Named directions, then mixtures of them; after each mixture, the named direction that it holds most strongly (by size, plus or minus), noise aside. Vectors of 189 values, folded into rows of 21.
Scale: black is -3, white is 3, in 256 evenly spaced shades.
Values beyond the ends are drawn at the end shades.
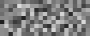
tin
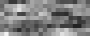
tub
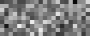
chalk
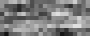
tub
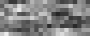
tub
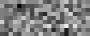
tin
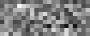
tin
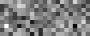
chalk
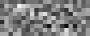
tin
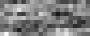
tub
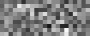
tin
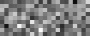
chalk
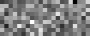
chalk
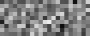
chalk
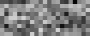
chalk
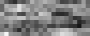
tub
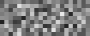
tin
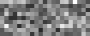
chalk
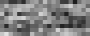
tub
